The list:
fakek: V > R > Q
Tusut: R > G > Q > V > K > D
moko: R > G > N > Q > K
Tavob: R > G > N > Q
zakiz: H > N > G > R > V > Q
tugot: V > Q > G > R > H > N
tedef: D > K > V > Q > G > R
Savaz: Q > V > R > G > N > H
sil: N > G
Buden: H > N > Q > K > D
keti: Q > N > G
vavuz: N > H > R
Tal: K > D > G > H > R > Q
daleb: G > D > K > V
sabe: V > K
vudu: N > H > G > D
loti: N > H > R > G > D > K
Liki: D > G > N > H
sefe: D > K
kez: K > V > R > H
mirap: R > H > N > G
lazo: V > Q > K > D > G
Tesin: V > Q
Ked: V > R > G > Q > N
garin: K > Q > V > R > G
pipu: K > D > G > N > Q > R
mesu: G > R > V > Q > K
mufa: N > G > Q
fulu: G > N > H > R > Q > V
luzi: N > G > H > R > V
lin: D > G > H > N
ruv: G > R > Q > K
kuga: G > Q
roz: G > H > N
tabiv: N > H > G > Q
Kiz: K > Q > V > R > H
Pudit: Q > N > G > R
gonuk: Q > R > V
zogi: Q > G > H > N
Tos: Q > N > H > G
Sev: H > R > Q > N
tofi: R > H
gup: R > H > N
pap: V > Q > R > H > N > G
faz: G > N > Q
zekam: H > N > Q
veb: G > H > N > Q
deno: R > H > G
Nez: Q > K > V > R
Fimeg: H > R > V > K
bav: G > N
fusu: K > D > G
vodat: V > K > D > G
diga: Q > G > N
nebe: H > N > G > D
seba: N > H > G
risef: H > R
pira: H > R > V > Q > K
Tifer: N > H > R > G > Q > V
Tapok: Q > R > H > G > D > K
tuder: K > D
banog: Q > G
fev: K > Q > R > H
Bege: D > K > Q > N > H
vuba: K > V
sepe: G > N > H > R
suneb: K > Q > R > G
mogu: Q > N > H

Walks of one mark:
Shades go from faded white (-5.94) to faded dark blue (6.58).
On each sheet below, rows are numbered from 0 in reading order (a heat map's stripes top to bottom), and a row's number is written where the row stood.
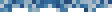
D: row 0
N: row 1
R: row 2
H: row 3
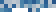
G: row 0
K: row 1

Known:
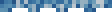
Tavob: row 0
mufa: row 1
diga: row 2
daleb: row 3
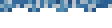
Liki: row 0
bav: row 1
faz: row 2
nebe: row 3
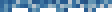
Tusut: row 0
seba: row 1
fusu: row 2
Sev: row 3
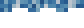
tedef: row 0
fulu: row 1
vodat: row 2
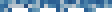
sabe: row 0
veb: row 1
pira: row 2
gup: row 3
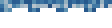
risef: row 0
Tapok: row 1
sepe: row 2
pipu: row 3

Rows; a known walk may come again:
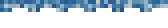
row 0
Tapok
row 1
mufa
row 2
sil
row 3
fusu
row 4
tedef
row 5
risef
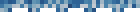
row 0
suneb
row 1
Sev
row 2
nebe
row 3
bav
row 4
diga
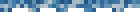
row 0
zogi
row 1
garin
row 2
Nez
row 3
deno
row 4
zekam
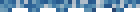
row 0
Tavob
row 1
Tifer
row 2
Pudit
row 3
vodat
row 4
roz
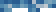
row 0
gup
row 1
mesu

